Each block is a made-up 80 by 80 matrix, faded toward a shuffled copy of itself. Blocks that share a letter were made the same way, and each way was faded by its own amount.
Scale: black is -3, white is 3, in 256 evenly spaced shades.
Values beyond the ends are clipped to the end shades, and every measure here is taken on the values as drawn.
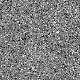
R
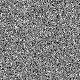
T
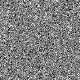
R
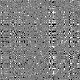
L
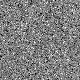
T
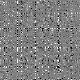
L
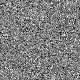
T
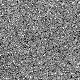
T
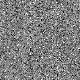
R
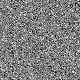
T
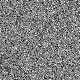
T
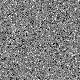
T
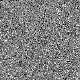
R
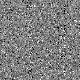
R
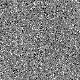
R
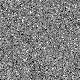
T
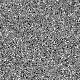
T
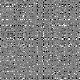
L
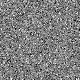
T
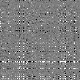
L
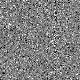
R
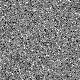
T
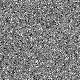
T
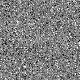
R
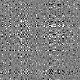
L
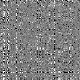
L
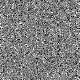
R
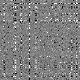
L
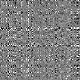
L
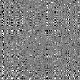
L
